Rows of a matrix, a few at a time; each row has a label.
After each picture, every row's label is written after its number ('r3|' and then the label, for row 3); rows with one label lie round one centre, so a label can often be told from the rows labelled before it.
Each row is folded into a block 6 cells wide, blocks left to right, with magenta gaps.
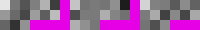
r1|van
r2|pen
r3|van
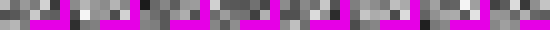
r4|pen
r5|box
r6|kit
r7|van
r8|pen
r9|box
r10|box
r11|kit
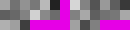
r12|pen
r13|van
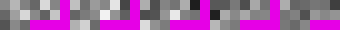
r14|box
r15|pen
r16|pen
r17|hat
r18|van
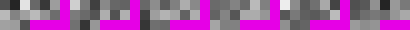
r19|kit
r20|van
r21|box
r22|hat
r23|van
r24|hat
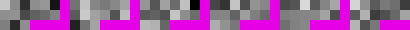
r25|van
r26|box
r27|pen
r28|kit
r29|kit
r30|van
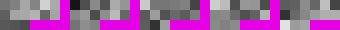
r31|box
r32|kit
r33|van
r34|van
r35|hat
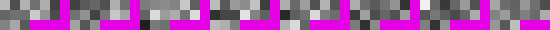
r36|pen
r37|hat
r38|box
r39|pen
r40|pen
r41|van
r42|van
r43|van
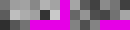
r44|box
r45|van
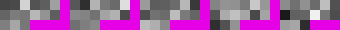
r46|kit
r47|kit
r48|pen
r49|box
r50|pen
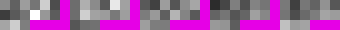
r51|pen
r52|box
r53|kit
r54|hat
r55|hat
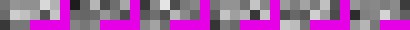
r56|box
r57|kit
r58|kit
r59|box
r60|pen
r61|pen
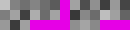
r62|van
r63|pen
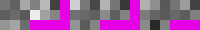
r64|pen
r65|van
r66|van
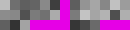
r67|van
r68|box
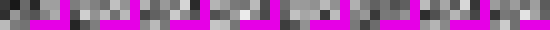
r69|hat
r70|box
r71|pen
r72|pen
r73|box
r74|van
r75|pen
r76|pen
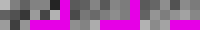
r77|van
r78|hat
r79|hat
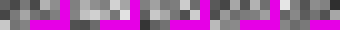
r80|hat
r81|box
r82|box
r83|hat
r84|van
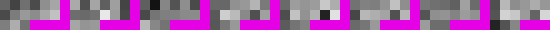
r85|hat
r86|pen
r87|hat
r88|box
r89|box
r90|box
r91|hat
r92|box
